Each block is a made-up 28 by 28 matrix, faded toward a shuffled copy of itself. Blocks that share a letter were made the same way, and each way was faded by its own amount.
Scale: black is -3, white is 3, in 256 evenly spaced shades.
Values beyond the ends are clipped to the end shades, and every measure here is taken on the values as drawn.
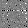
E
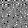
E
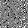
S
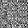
E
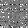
E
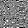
E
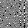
S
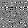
E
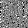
S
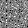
S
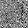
S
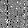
S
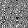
E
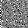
S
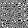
E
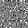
E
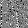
S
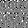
E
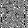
S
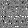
E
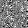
S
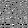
E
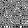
E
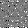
E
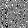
S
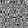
E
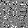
E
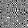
E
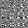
E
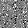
S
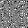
E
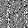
S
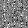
S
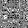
E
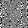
S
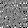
E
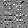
E
